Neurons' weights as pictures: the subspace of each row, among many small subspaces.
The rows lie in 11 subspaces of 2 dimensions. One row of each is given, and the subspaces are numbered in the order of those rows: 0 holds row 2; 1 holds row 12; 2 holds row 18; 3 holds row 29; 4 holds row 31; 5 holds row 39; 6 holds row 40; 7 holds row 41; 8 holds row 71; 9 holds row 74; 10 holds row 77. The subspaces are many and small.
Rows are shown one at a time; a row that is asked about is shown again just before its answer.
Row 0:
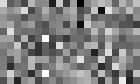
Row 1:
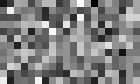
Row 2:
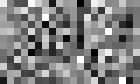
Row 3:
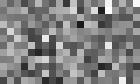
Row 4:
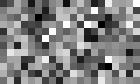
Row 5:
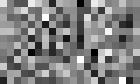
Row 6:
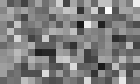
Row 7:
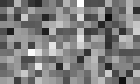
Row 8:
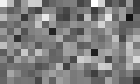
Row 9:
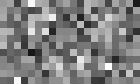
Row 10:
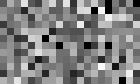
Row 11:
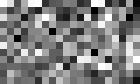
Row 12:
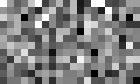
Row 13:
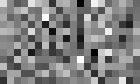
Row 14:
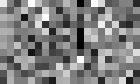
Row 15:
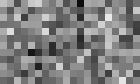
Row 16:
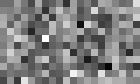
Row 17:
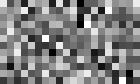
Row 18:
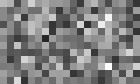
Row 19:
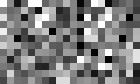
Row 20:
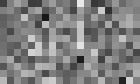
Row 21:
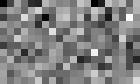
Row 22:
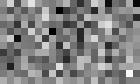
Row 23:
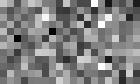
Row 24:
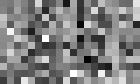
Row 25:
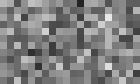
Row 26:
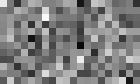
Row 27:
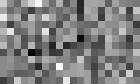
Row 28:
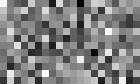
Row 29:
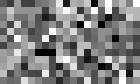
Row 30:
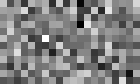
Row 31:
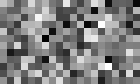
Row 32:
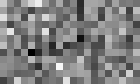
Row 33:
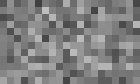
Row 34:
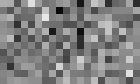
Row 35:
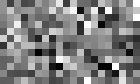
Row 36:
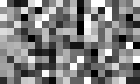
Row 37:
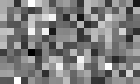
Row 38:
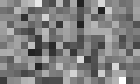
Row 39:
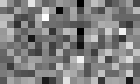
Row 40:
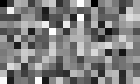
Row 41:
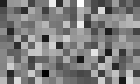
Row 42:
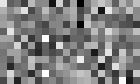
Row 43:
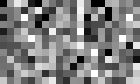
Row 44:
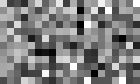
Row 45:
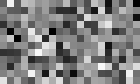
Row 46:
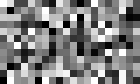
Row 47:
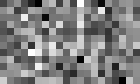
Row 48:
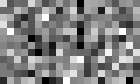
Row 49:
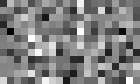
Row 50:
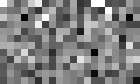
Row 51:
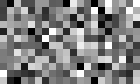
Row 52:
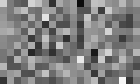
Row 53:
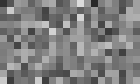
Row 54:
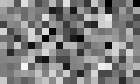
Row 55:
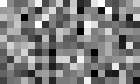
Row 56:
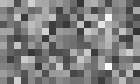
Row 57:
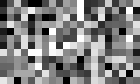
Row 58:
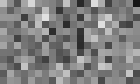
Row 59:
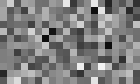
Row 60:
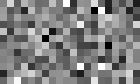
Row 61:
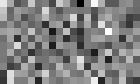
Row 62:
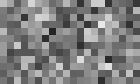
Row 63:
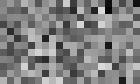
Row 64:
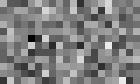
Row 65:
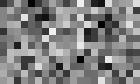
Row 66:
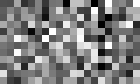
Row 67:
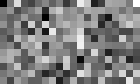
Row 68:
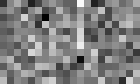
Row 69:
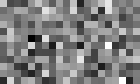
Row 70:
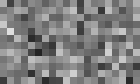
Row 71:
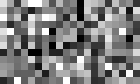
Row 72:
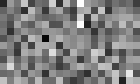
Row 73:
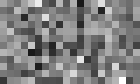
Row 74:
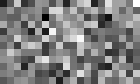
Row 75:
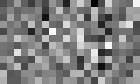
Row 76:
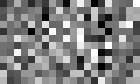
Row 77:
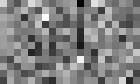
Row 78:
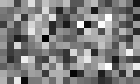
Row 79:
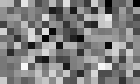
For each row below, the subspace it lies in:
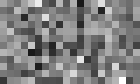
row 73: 4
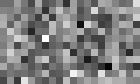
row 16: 2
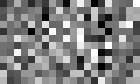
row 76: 0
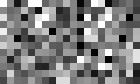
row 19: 3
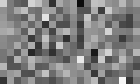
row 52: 0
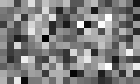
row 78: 2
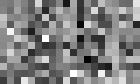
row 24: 2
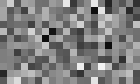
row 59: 7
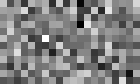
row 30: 6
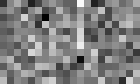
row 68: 10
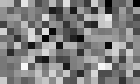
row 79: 9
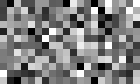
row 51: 7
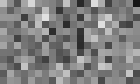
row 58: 10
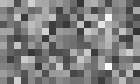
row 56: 2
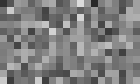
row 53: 6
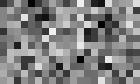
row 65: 4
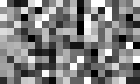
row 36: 3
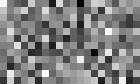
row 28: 7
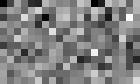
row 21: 1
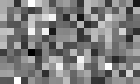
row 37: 8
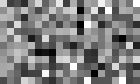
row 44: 3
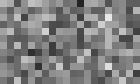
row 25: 2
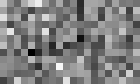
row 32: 8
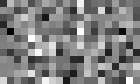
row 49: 5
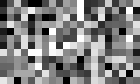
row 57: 8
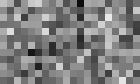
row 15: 2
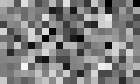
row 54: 9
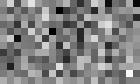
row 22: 5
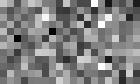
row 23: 3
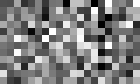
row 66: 0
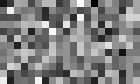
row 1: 6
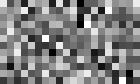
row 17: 6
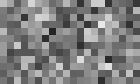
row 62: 4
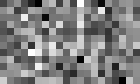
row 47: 4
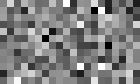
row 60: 7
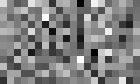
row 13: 0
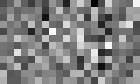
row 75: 0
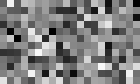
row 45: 5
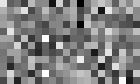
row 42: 7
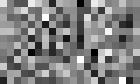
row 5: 0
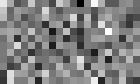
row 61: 7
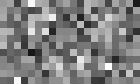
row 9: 8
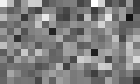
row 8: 1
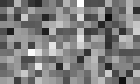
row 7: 2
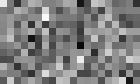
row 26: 9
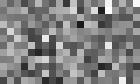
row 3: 10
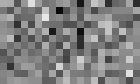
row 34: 5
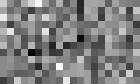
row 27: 8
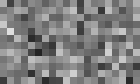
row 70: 5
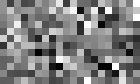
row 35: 1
